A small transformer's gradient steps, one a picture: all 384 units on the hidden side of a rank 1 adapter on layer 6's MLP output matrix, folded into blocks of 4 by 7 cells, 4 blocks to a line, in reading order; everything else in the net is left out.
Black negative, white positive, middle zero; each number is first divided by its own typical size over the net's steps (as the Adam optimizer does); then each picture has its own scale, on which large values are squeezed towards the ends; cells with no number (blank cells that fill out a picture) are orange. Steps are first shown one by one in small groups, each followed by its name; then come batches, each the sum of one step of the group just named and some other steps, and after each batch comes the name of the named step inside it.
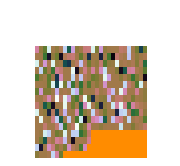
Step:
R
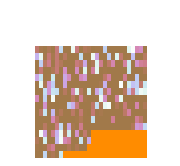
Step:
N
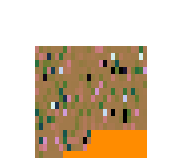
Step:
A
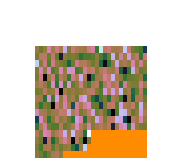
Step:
R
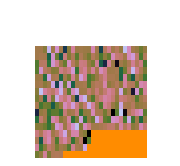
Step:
R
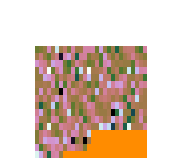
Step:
R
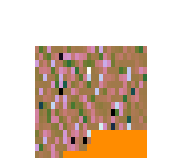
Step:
R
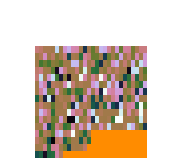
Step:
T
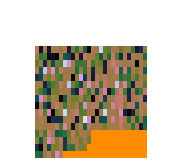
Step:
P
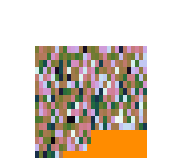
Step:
T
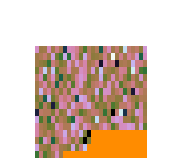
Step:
T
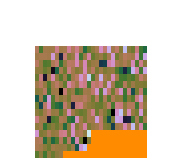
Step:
T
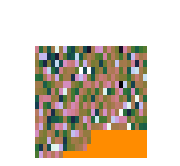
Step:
P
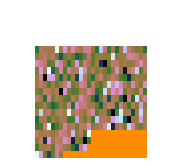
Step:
T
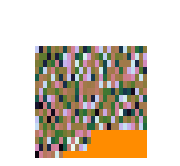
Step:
P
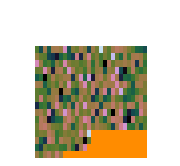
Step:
P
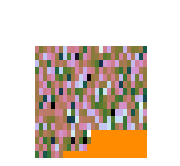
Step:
T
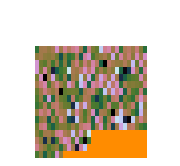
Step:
T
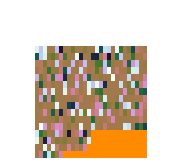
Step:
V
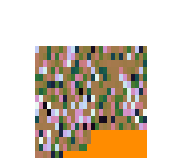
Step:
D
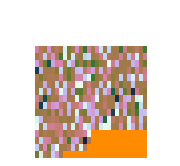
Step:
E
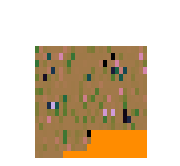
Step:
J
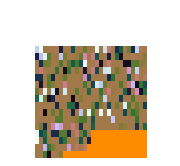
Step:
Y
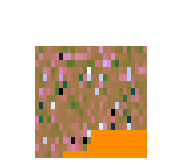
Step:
Y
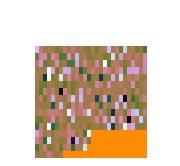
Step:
Y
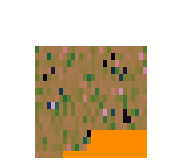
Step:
J
